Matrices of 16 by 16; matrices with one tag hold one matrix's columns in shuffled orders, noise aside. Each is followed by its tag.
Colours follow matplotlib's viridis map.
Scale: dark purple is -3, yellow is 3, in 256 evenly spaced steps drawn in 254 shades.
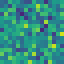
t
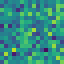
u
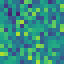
t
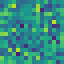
u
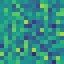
u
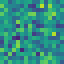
u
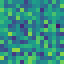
u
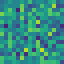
u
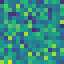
t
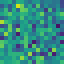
u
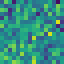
t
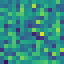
u
